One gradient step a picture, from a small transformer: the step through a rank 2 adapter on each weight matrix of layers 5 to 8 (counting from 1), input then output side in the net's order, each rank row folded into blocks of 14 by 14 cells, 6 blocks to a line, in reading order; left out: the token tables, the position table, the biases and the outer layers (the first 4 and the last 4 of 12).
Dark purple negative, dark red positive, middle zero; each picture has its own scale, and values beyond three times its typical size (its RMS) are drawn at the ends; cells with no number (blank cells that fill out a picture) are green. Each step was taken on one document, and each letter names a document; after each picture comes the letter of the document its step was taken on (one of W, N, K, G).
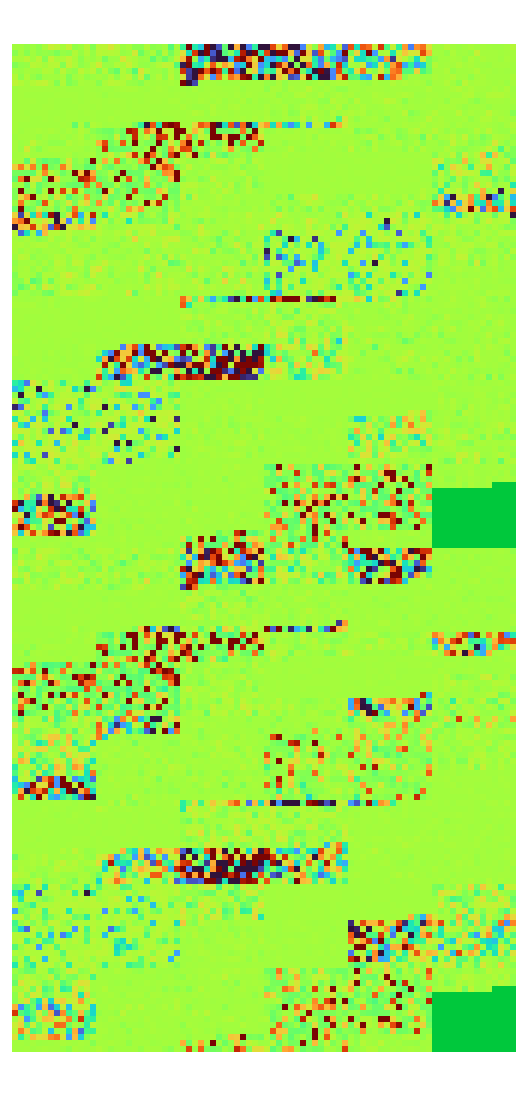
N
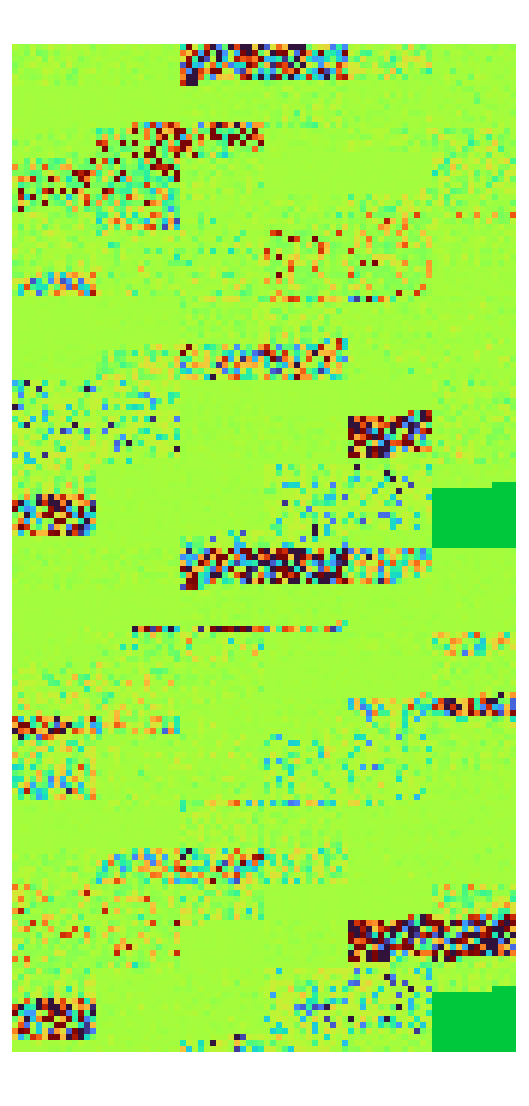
N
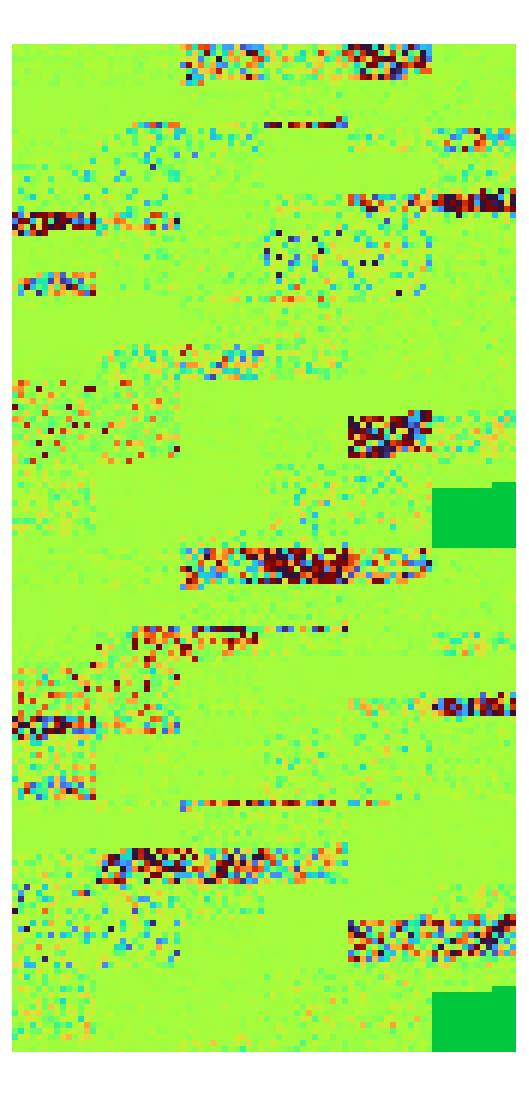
N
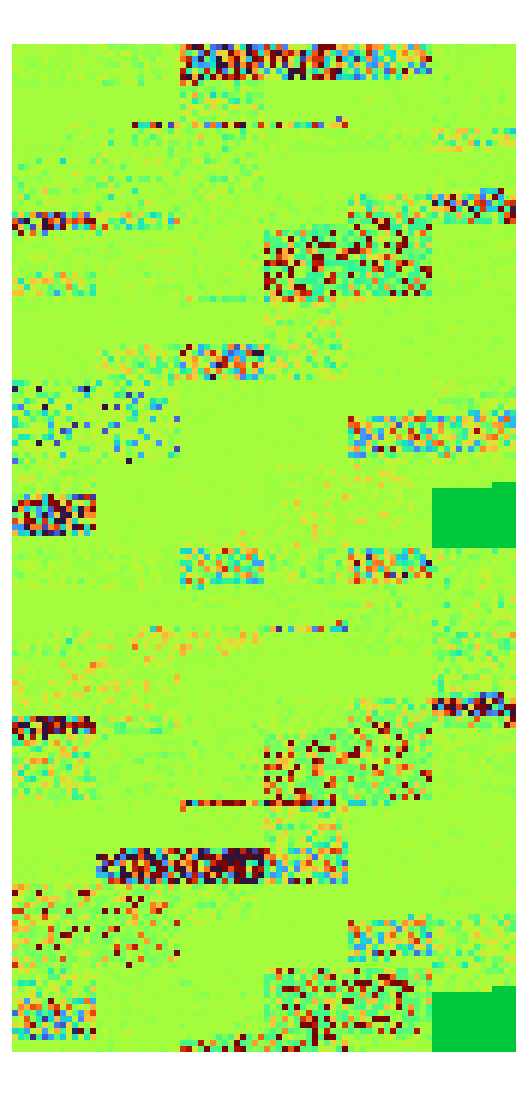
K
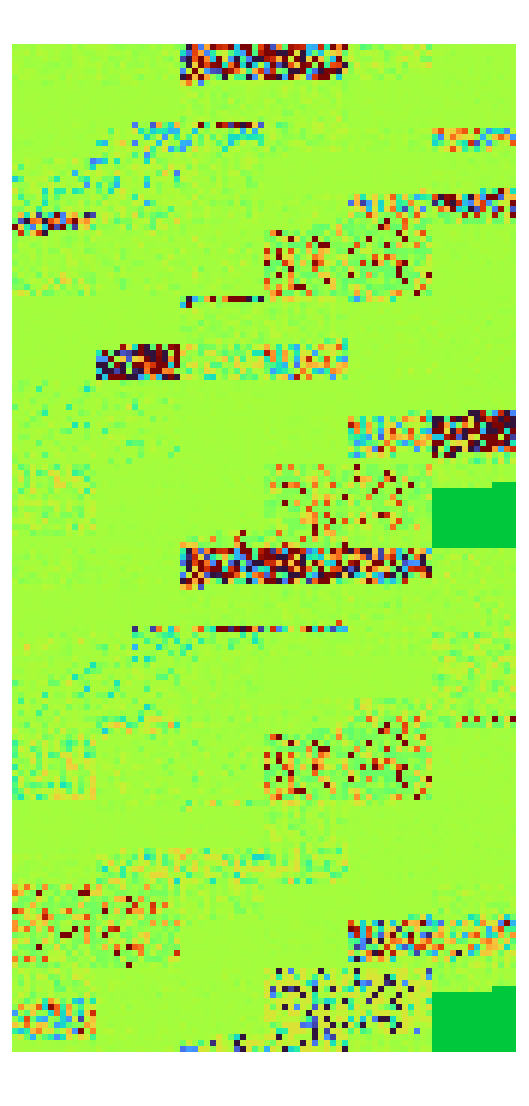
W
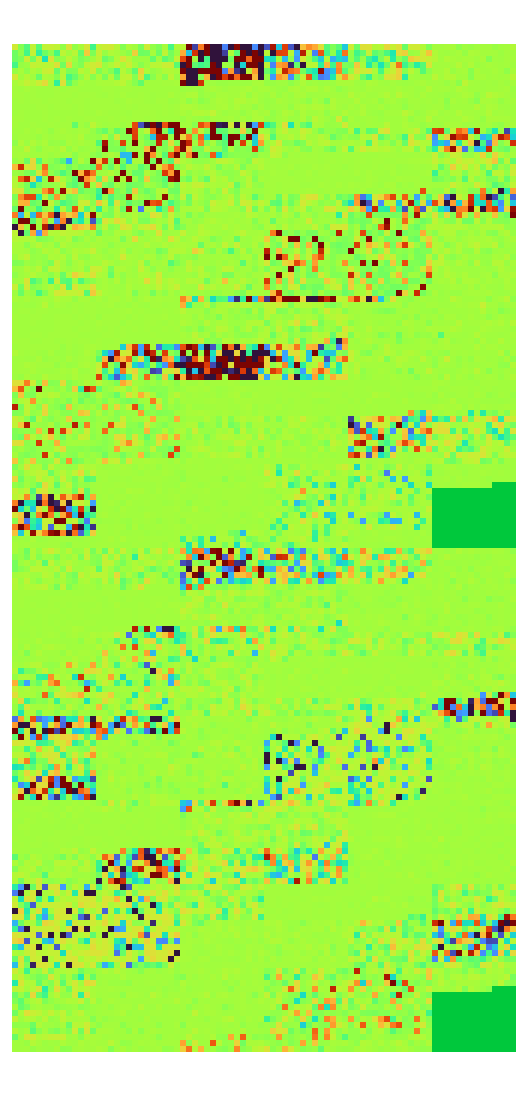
N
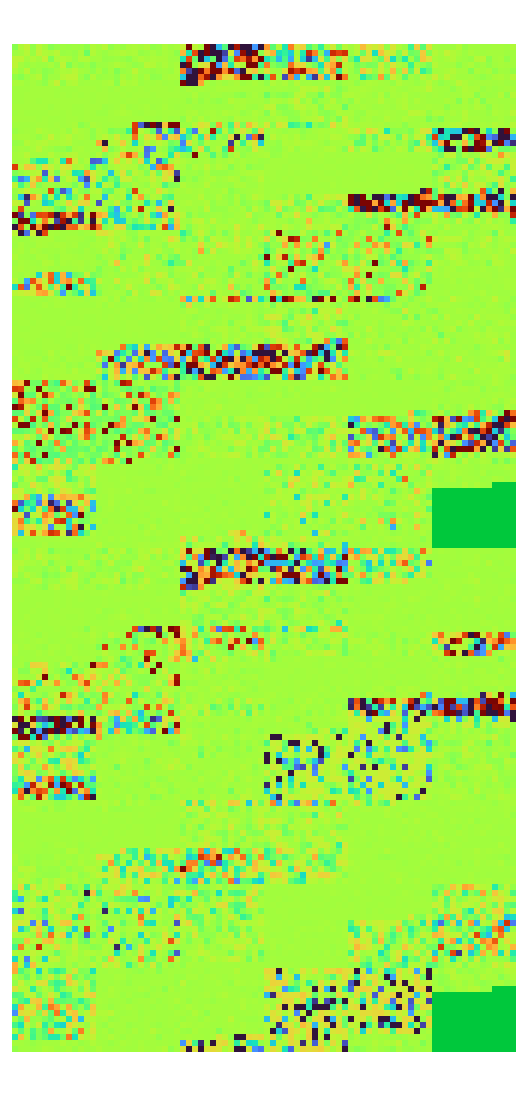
N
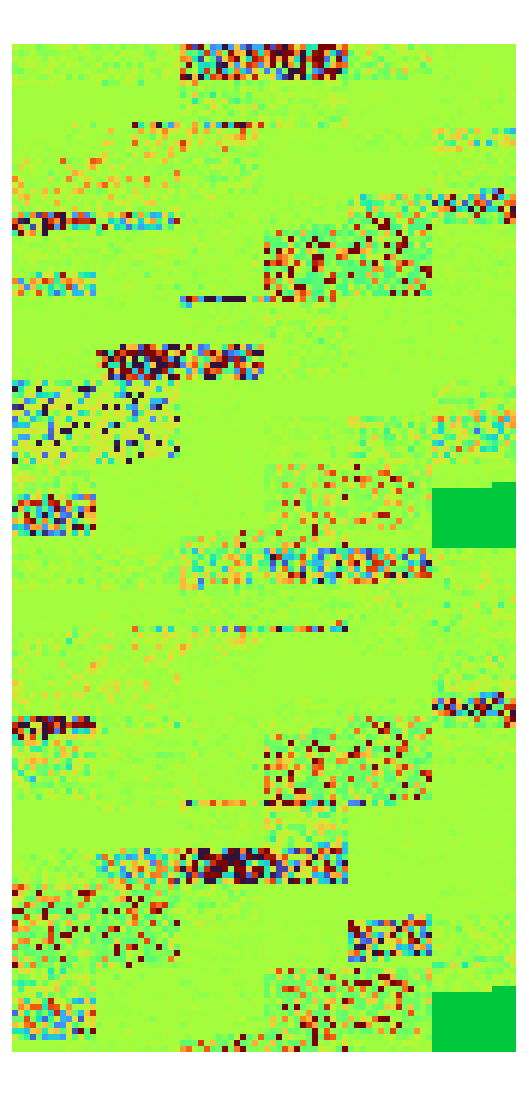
K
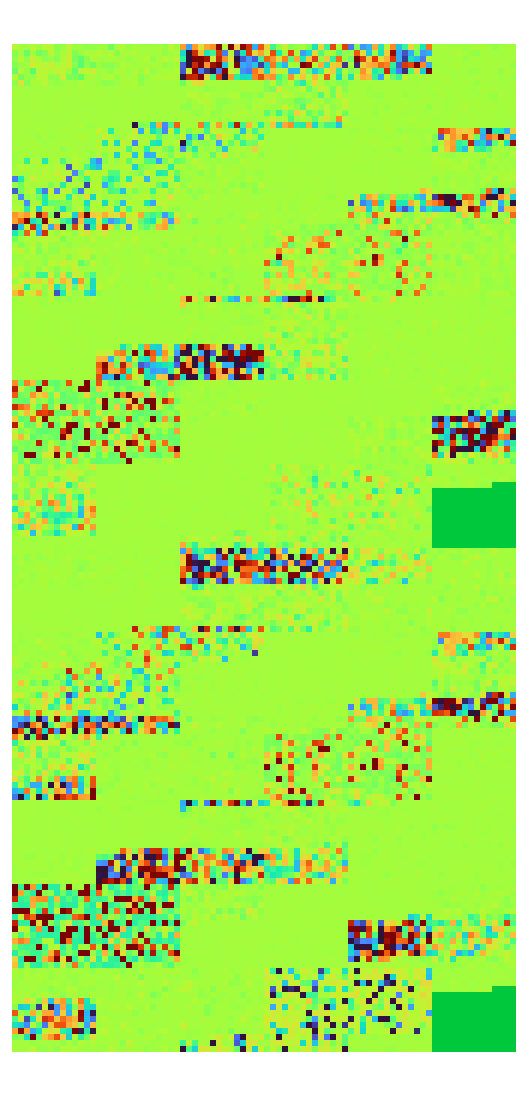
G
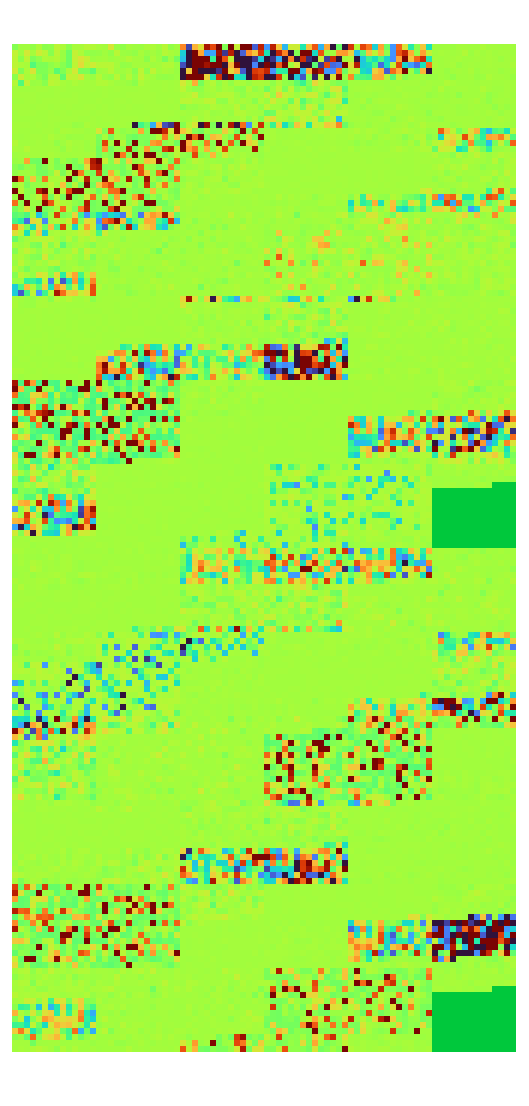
G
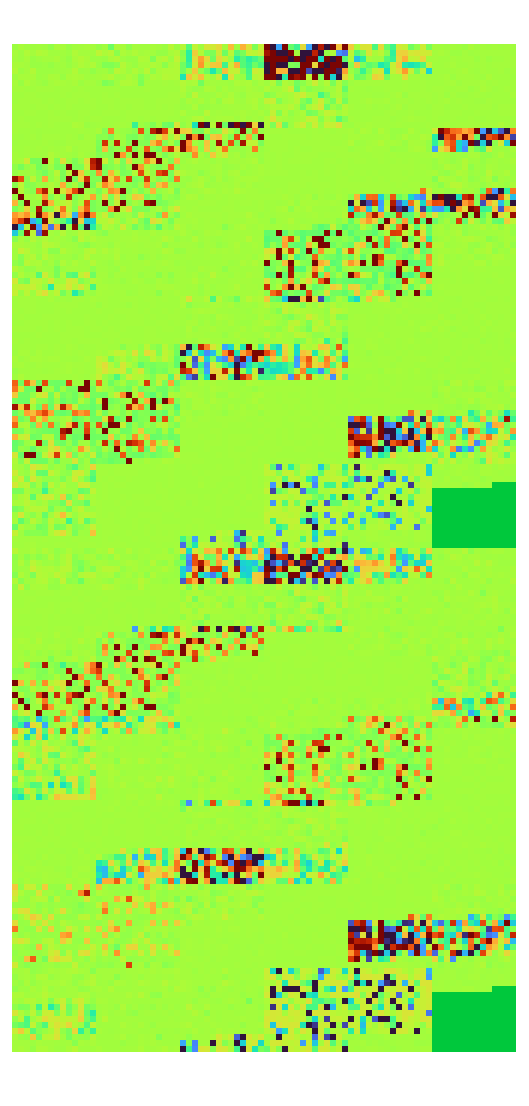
G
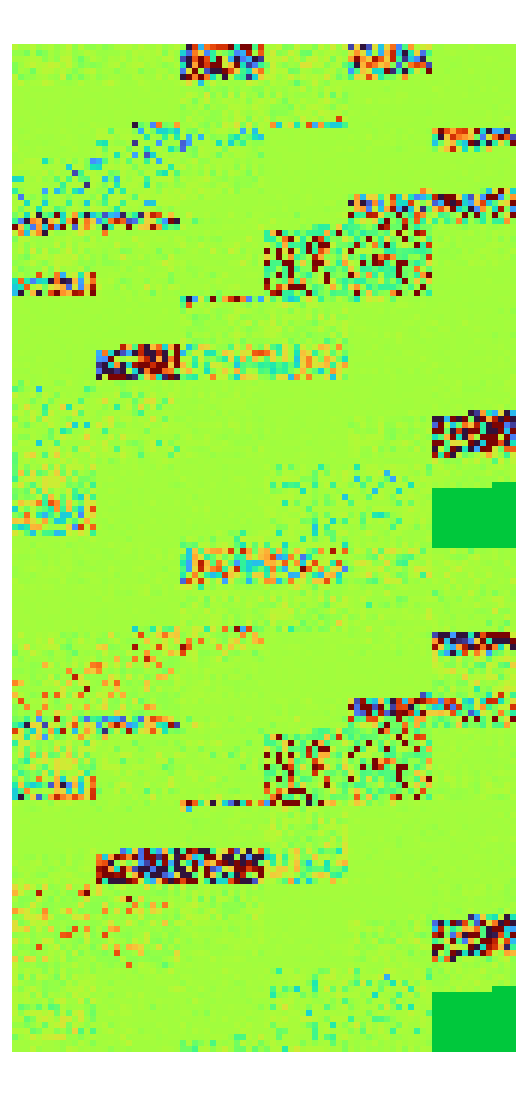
W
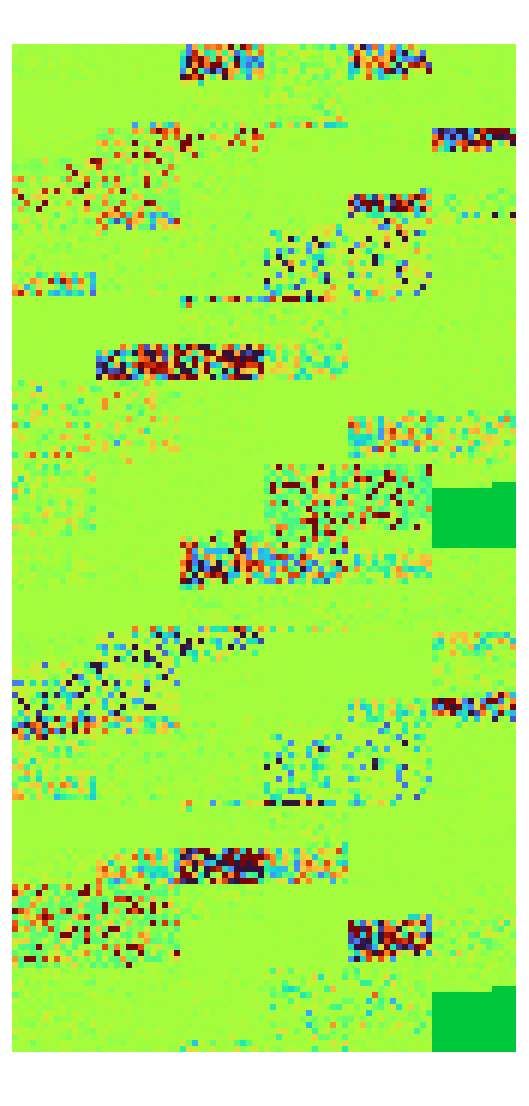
G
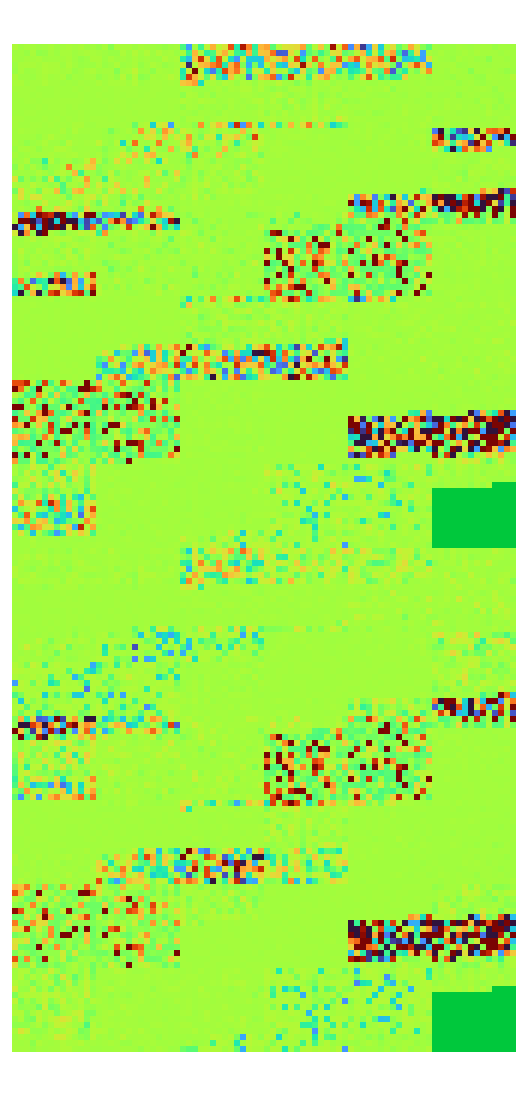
W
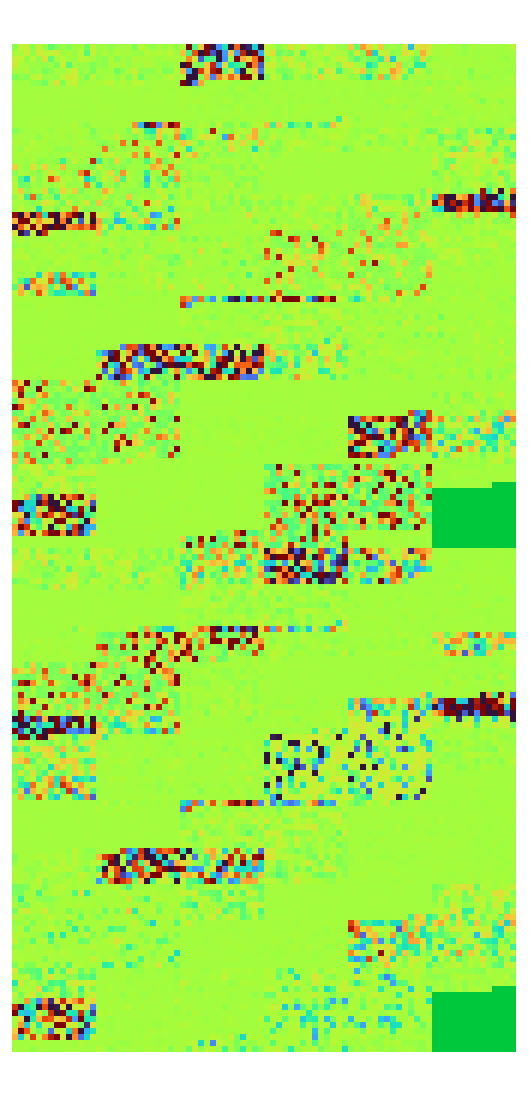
N
